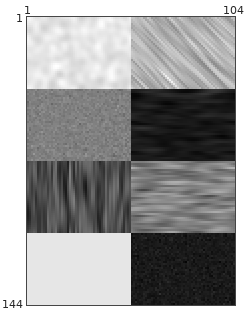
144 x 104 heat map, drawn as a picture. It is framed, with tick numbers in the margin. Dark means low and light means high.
The table splits into 4 rows of 2 panels. Panel 1,1: very high, blotchy, faint in contrast. Panel 1,2: high, slanting down to the right. Panel 2,1: middling, fine-grained, faint in contrast. Panel 2,2: very low, streaked across, faint in contrast. Panel 3,1: low, streaked downward. Panel 3,2: middling, streaked across. Panel 4,1: very high, flat. Panel 4,2: very low, fine-grained, faint in contrast.
